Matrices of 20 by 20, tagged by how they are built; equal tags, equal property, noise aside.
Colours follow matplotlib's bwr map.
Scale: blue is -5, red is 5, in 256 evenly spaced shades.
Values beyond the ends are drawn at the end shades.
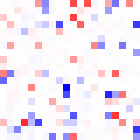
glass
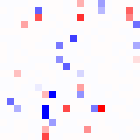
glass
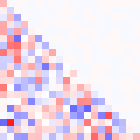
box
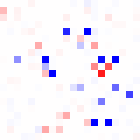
glass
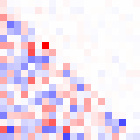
box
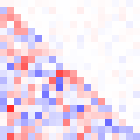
box
